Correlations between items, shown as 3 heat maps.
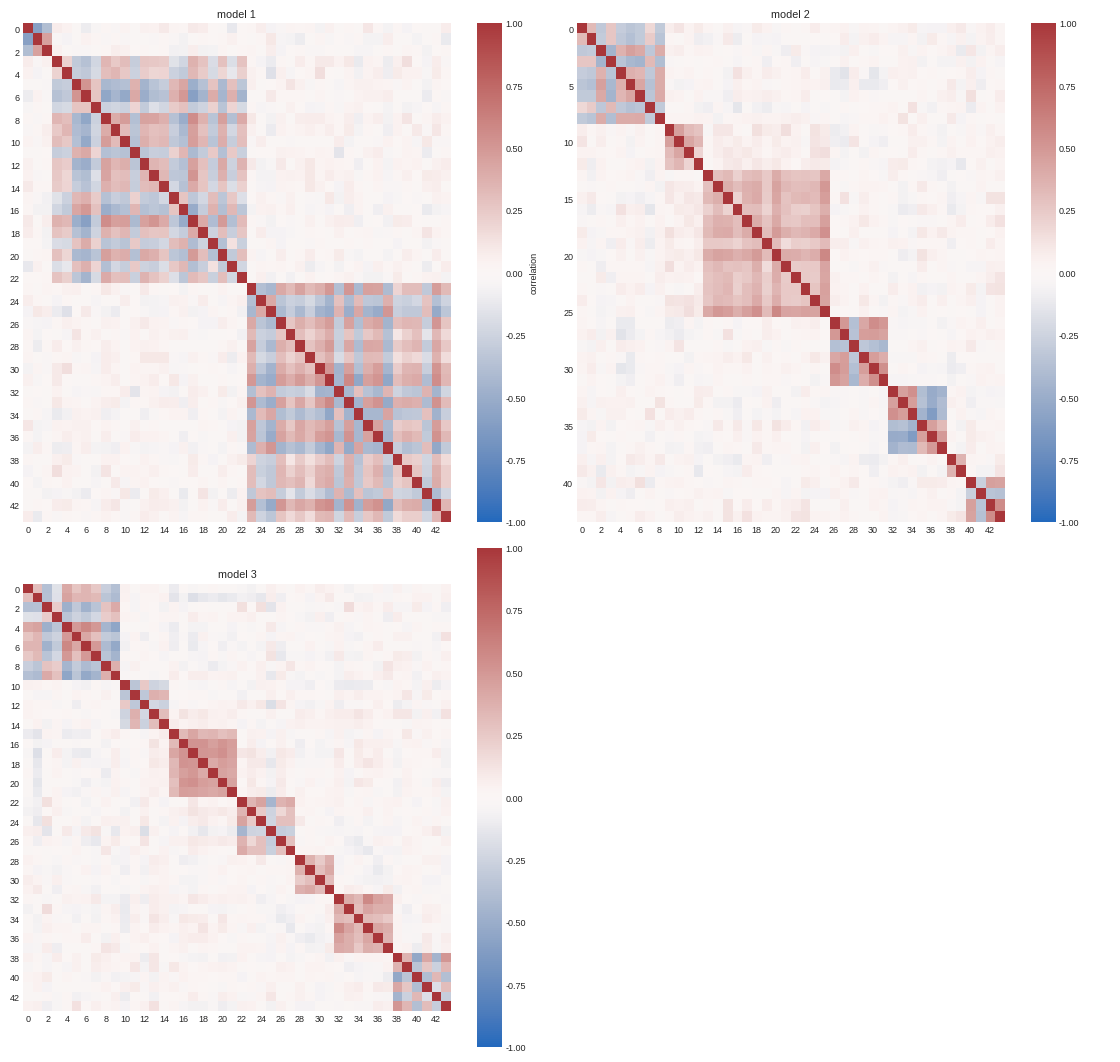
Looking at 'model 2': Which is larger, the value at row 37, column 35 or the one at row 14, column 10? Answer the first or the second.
the first
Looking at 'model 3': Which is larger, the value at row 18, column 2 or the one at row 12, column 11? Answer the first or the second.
the first
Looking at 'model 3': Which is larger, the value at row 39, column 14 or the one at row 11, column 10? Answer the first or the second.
the first
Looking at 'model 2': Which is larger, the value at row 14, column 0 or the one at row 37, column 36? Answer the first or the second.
the second
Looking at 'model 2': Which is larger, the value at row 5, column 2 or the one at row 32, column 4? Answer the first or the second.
the first
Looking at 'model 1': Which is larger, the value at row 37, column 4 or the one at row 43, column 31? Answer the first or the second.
the second
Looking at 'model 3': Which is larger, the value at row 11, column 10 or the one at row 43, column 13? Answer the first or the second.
the second
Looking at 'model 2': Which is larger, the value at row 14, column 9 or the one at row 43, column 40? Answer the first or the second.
the second
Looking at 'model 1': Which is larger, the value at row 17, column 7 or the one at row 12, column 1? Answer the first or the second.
the second
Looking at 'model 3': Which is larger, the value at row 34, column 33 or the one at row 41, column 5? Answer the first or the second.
the first
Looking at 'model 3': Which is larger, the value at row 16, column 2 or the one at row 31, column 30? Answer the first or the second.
the second
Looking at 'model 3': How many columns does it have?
44
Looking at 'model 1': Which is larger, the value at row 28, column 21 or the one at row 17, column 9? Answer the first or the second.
the second
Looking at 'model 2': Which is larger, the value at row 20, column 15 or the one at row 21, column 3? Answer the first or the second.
the first
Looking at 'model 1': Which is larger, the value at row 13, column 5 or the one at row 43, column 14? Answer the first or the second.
the second
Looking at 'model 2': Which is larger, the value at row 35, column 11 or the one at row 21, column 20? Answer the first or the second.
the second
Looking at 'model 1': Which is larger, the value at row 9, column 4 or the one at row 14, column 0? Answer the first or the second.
the first
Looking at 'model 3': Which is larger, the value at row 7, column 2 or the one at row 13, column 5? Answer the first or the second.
the second
